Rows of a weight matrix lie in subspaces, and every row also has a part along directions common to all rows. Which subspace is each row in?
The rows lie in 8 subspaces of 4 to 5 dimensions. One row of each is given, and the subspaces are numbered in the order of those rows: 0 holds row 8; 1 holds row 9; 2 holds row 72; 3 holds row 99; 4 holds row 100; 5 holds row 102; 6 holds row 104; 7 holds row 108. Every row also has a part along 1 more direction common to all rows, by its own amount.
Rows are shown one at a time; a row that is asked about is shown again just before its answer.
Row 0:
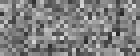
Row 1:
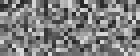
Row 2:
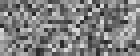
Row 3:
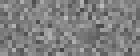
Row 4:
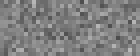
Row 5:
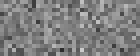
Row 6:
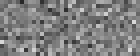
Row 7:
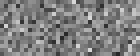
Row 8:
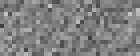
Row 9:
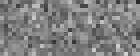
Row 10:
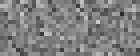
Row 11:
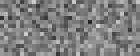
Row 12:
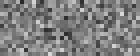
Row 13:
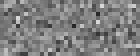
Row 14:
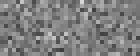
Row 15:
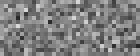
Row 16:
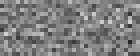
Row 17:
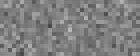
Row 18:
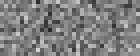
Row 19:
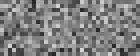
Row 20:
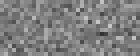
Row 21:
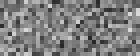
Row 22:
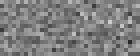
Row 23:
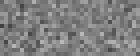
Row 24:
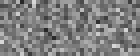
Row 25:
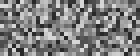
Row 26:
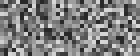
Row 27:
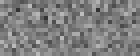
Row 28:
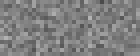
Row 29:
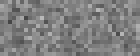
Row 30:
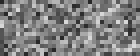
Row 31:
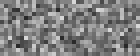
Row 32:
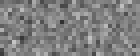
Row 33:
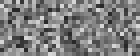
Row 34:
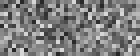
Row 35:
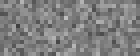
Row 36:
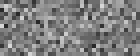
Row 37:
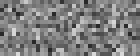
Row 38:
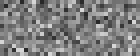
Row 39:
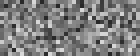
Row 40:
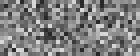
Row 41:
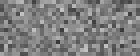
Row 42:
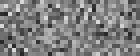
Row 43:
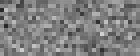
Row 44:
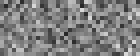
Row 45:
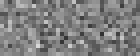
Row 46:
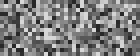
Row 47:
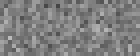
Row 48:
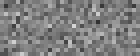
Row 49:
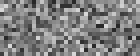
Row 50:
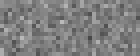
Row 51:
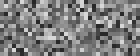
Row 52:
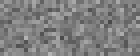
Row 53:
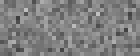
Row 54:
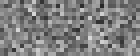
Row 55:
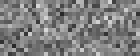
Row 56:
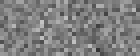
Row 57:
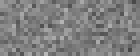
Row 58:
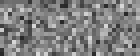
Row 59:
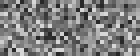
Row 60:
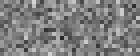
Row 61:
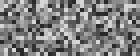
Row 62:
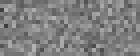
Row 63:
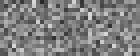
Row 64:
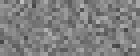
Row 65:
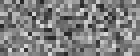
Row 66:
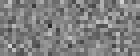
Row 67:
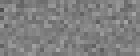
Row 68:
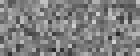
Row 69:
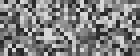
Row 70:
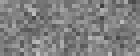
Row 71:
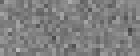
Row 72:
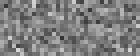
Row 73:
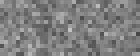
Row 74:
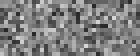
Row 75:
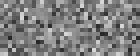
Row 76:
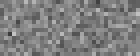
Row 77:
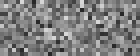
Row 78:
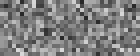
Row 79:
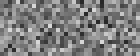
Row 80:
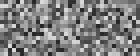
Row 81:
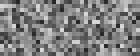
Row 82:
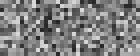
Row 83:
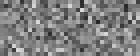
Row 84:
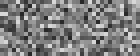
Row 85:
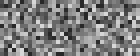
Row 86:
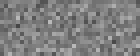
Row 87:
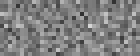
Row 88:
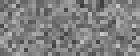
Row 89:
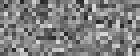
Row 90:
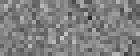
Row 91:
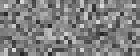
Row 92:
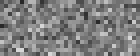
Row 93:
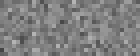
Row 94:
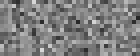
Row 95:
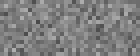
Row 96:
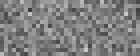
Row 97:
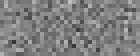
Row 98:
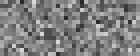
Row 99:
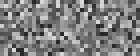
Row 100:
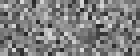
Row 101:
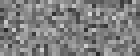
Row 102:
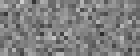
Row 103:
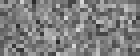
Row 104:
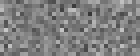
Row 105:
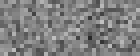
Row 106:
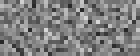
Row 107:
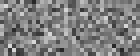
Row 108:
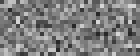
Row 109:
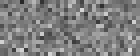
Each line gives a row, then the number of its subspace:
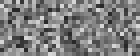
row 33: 2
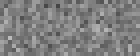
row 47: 2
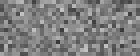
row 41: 6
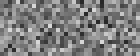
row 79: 5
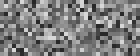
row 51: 3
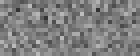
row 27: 0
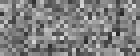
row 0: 2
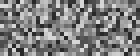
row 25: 3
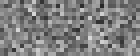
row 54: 0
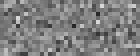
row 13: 7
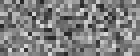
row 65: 2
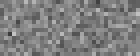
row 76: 0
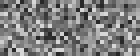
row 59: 5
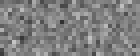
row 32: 6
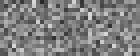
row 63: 6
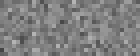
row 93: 6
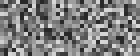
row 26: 0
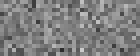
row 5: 3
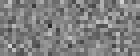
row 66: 5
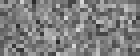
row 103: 7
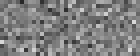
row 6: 4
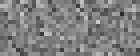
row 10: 2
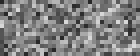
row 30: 0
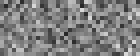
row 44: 1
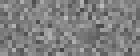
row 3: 4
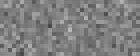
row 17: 5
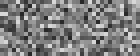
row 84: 0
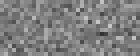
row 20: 1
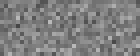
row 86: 7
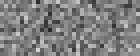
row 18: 3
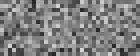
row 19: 3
